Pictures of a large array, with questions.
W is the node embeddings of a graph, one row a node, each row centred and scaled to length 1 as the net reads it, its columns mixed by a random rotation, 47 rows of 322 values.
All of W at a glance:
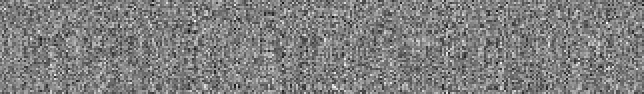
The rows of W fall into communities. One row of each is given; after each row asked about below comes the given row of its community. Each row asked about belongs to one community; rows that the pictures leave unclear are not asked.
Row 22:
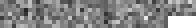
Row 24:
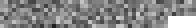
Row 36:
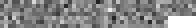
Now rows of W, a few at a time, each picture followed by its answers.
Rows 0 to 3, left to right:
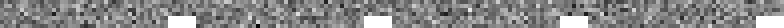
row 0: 24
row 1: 36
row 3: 24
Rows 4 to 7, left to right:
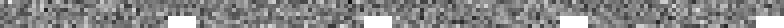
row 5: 22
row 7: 22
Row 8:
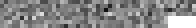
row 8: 36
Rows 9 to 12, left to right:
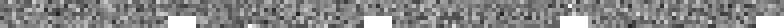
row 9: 36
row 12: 24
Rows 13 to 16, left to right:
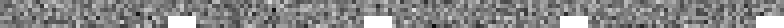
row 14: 22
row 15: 24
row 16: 24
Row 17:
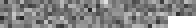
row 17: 36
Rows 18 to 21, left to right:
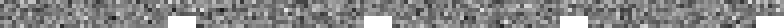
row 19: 22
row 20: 22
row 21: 22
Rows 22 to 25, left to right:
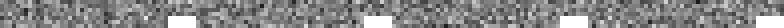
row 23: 36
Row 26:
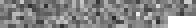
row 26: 36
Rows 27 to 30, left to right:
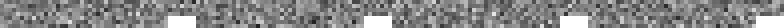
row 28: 36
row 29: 24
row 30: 24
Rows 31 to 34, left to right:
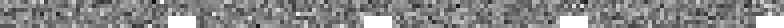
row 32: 36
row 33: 36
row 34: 24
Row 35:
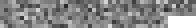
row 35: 36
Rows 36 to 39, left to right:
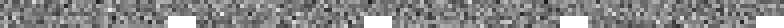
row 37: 24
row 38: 22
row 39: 24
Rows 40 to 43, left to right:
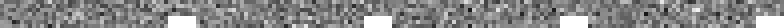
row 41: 24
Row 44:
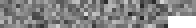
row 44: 22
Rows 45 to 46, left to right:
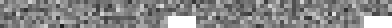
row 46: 36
